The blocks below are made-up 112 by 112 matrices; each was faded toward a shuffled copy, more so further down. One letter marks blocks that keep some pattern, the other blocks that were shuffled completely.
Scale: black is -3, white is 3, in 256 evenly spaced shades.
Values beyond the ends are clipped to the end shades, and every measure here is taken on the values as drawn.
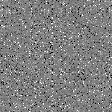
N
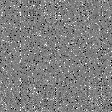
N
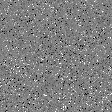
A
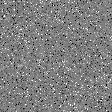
A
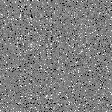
N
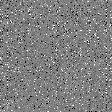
N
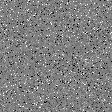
A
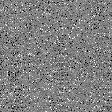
N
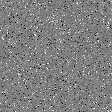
A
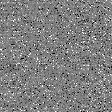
N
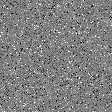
A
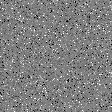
A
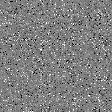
N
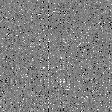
N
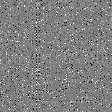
N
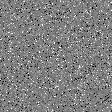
A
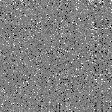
N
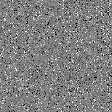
N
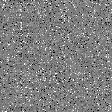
N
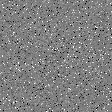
A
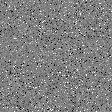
A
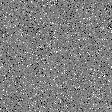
A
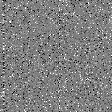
N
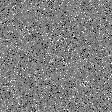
A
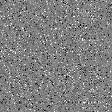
N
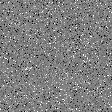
A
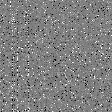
N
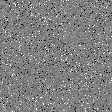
A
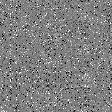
N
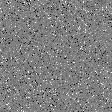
A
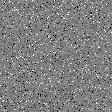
A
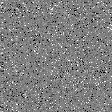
N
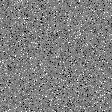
A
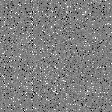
N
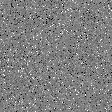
A
